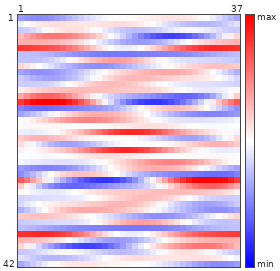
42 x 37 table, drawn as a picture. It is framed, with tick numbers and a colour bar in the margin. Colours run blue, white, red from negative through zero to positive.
Slope: none. Average level on the scale: 50%. Grain: streaks across. Symmetry: a half turn.
